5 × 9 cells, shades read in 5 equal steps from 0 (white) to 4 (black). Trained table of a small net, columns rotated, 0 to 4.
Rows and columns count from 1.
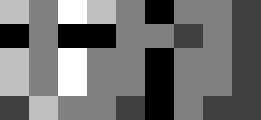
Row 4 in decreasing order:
4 3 2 2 2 2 2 1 0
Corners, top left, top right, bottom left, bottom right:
1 3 3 3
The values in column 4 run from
1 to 4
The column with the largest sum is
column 6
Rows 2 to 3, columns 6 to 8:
2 3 2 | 4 2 2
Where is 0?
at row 1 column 3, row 3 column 3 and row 4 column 3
